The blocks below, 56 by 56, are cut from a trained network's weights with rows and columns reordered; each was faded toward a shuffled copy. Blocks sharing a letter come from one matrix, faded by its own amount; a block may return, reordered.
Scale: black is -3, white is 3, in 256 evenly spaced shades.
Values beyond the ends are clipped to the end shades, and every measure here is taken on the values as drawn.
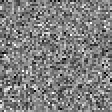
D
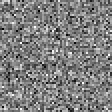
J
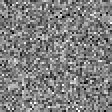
D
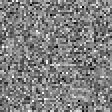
D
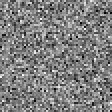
D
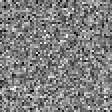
D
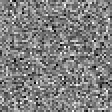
J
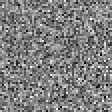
J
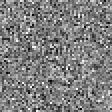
D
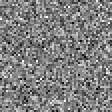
D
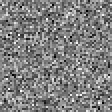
D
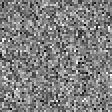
J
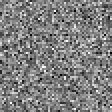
J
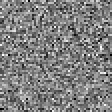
J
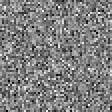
D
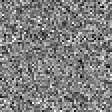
J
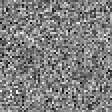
J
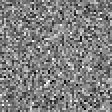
D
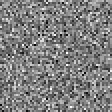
J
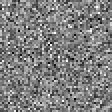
D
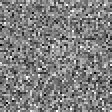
D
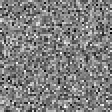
D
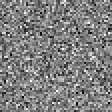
J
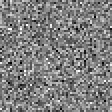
J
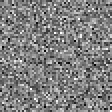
D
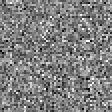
J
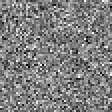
J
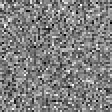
D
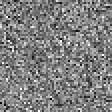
D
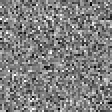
D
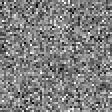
D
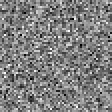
D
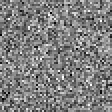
D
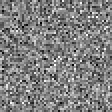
J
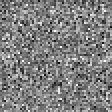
J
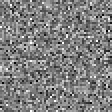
D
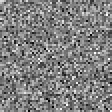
D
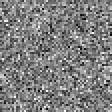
D
